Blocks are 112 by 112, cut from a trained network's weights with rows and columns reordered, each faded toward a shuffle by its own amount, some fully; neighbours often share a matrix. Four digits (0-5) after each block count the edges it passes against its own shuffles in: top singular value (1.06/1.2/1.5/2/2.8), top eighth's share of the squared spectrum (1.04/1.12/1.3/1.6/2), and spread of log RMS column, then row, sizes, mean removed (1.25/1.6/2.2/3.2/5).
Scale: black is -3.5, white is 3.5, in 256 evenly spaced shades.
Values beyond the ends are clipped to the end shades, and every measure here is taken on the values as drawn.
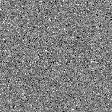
2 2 0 1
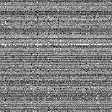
5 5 2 3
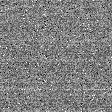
2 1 0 0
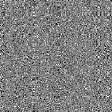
4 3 3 2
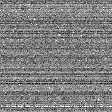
5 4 1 3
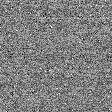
1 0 0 0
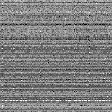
5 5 2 4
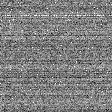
4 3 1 2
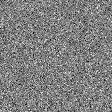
2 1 0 0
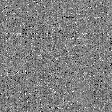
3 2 1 2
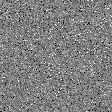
0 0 0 0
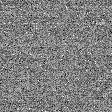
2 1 0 0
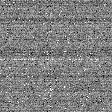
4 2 1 1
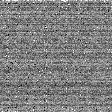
4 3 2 2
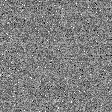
1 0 0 0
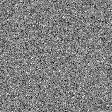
2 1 0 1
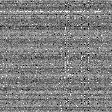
4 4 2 2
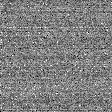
3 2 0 1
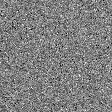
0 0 0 0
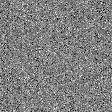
2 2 0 1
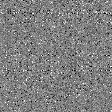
3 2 0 2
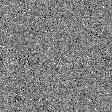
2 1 0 1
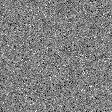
1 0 0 0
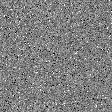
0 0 0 0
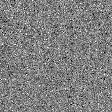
1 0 0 1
